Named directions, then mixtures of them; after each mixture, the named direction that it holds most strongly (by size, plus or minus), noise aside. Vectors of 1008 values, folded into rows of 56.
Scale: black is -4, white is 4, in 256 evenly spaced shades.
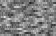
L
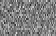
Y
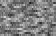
L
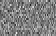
Y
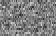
Y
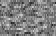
L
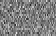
Y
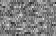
L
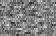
L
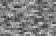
L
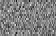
Y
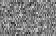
Y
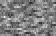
L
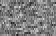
L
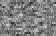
L
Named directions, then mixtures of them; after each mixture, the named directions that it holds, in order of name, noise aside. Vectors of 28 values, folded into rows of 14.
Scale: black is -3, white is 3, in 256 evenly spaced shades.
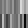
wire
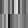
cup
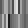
cup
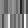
cup, wire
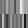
wire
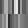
cup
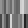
wire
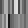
cup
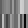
wire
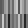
cup, wire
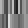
cup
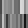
wire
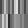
cup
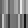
cup, wire
